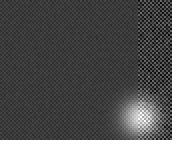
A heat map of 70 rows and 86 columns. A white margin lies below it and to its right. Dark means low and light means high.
A vertical seam about 80% of the way across splits the table, and the left part is calmer. A single bump stands in the bottom right. The ninth with the highest average is the bottom right. No row or column stands out. The halves do not mirror each other. Most values sit low, with a long tail of high ones.
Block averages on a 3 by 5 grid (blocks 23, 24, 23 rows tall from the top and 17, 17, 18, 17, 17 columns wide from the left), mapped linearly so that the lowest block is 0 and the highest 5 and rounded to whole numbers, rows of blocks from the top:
0 0 0 0 0 | 0 0 0 0 0 | 0 0 0 4 5
